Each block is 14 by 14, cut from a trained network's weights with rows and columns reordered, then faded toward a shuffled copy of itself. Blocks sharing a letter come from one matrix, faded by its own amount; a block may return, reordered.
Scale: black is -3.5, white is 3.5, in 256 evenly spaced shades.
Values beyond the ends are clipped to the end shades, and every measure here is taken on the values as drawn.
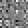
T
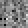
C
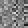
T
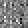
C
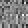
T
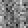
C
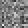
T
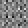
T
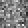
C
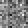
C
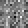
C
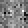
C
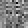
T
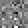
T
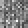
C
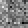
C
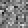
C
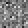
C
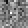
C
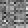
T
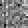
C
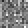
C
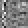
T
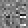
T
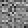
T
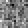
C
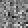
C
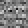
T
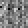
C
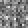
C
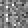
C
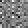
T
